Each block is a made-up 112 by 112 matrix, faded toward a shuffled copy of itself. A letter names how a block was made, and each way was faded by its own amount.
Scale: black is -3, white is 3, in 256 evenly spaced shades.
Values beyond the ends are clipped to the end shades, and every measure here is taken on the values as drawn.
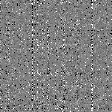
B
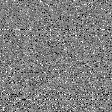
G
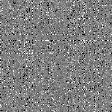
B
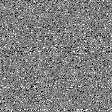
G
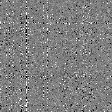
B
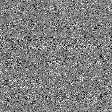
G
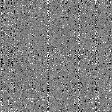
B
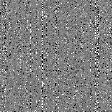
B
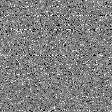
G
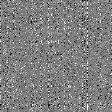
B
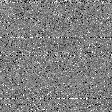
G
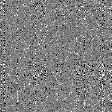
B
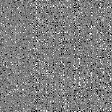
B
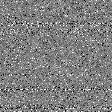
G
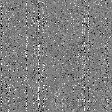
B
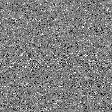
G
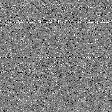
G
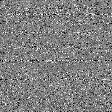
G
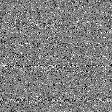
G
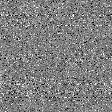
G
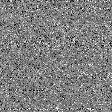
G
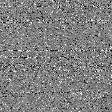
G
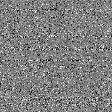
G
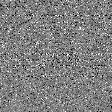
G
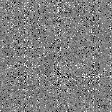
B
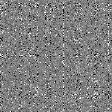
B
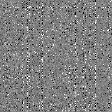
B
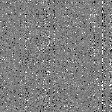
B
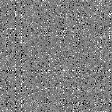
B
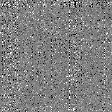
B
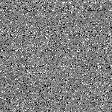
G
